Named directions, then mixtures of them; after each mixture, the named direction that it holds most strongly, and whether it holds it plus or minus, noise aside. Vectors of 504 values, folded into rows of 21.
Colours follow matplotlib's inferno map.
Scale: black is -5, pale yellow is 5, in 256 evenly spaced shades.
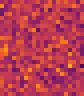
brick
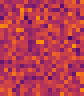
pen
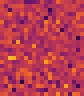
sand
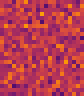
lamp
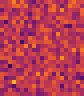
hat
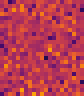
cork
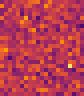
brick, plus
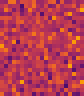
cork, minus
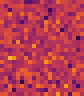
sand, plus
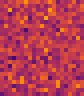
sand, minus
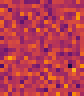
sand, plus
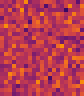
lamp, plus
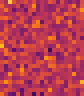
cork, minus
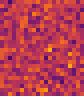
brick, plus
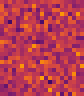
pen, minus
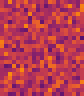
lamp, plus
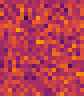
pen, plus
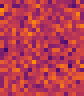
brick, minus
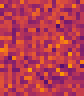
brick, plus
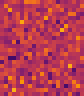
sand, minus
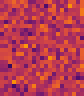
hat, plus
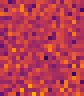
cork, plus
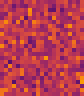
hat, minus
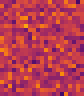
brick, plus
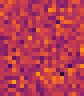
brick, minus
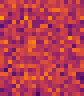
pen, minus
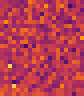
hat, minus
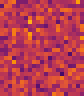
brick, minus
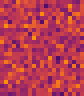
lamp, plus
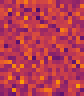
lamp, plus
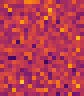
sand, minus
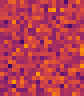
hat, plus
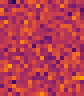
hat, minus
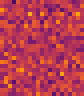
lamp, plus
